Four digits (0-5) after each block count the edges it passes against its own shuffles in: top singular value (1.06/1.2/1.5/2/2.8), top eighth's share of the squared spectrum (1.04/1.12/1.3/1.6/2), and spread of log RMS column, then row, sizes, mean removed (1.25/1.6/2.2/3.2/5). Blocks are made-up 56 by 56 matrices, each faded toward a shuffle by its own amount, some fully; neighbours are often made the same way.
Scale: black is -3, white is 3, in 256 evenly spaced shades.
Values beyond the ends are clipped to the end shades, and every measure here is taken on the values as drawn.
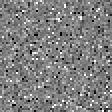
0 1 0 0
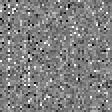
2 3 2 0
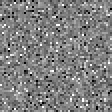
0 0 0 0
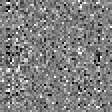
3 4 2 1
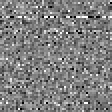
2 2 0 3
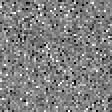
0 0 0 0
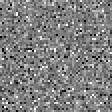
0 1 0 2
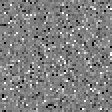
0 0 0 0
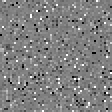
1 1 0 0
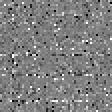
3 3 1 1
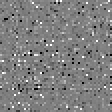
3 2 0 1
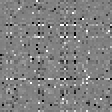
4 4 2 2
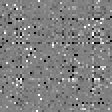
4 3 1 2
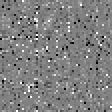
3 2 1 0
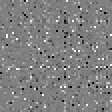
3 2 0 1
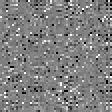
4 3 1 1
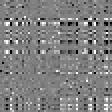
5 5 3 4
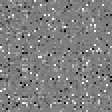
3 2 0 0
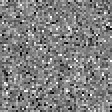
2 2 0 1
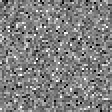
1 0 0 0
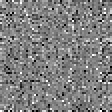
4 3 1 2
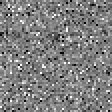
2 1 0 0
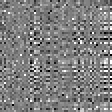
5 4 3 3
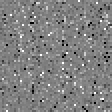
1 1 1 0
